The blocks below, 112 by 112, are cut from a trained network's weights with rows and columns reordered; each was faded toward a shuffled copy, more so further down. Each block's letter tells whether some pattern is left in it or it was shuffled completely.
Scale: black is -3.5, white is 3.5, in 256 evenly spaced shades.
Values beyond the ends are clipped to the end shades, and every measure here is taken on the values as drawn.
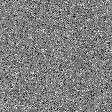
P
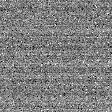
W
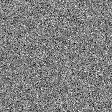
P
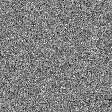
P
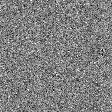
W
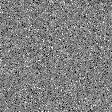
P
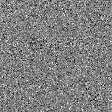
W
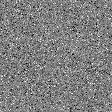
P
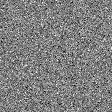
P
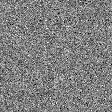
W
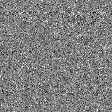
W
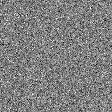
W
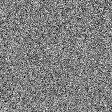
P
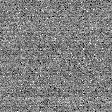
W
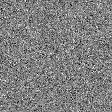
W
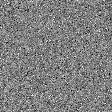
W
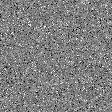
P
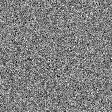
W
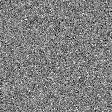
W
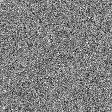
P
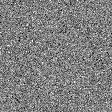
P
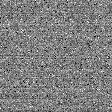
W
